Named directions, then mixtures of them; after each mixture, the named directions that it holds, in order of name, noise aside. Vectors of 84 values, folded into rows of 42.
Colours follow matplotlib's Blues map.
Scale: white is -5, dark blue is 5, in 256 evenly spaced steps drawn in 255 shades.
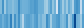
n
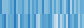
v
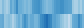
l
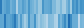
l, v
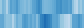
l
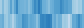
l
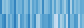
v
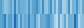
n, v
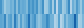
n, v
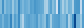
n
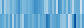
l, n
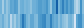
l, n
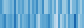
n, v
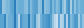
v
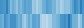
l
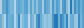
v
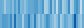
n, v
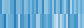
v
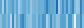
n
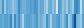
n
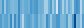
n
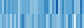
n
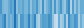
v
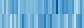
l, n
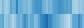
l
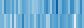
n, v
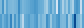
n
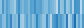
n, v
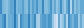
v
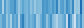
n, v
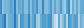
v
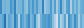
v
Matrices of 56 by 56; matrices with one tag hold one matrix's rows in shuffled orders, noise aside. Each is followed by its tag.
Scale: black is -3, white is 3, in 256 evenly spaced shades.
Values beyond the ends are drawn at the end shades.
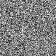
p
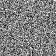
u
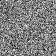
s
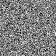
p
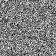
s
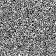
u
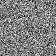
u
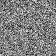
u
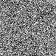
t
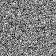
s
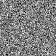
p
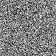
t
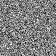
p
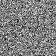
s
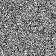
s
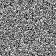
u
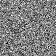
p
